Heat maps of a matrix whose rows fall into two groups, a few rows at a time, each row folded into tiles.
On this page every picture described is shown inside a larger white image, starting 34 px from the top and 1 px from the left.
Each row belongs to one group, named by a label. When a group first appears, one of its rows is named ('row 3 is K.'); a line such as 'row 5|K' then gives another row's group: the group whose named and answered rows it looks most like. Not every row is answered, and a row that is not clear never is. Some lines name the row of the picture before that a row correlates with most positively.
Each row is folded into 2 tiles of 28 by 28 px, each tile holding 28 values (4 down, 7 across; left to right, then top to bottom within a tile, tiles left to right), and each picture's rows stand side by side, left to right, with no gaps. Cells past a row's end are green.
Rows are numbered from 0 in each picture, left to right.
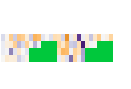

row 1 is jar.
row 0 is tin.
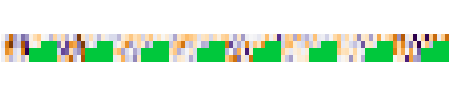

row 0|jar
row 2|tin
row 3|tin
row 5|tin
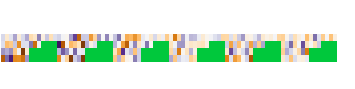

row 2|tin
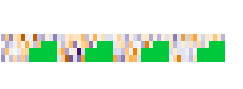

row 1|tin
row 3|tin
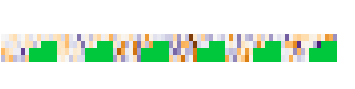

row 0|tin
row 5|tin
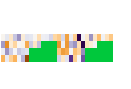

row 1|jar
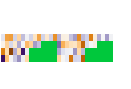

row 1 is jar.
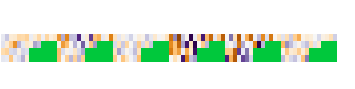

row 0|tin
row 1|jar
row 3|jar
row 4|tin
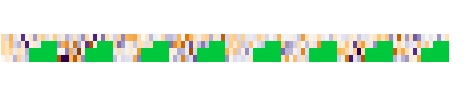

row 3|tin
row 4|tin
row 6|tin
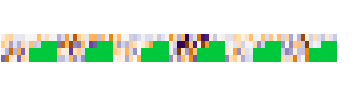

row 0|tin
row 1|tin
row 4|tin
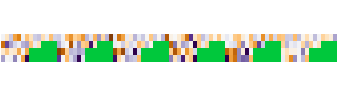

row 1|tin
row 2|tin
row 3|jar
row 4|tin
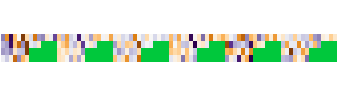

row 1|jar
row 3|jar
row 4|jar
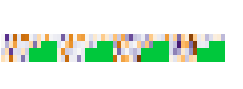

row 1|tin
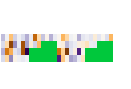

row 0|jar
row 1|tin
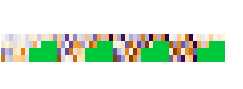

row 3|jar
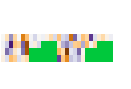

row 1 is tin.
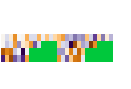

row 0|tin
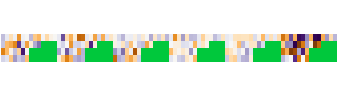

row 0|tin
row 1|tin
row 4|tin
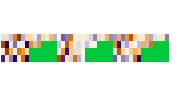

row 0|jar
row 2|jar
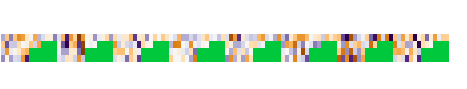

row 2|jar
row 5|tin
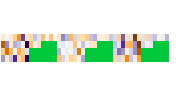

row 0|jar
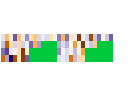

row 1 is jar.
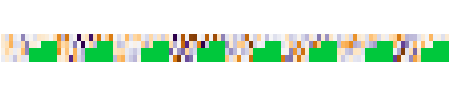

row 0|jar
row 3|tin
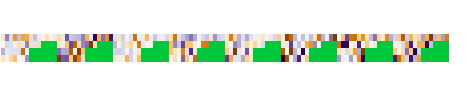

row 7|tin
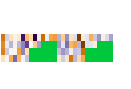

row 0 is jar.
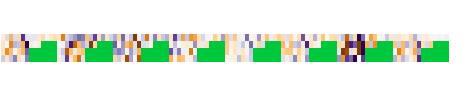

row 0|jar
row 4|jar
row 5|jar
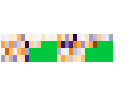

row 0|jar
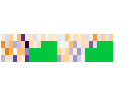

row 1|tin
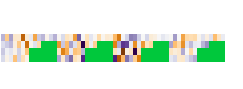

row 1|jar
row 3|tin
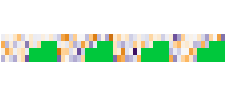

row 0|jar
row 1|tin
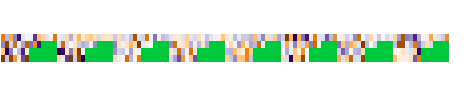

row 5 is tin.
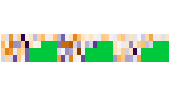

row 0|jar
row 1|tin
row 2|tin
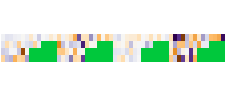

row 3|tin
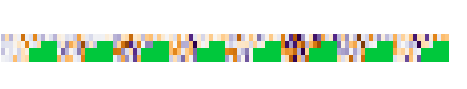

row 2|tin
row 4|tin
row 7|jar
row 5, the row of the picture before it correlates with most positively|3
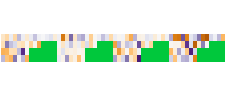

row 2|jar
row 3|tin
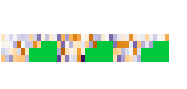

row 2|tin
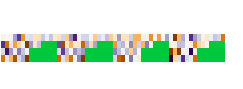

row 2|tin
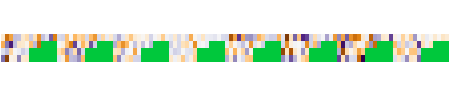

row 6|jar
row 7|jar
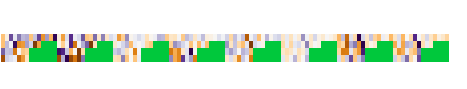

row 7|jar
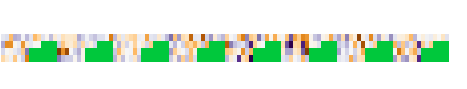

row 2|jar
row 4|jar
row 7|jar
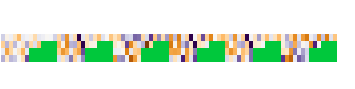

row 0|jar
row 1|jar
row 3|jar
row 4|jar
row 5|tin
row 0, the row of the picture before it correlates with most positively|7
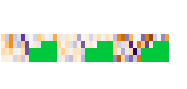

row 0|jar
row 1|jar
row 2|tin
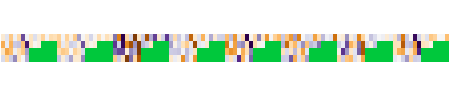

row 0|jar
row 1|jar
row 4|jar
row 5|tin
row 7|jar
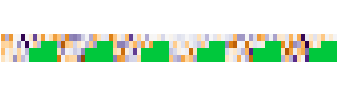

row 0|jar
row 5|jar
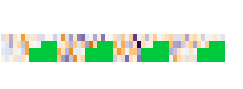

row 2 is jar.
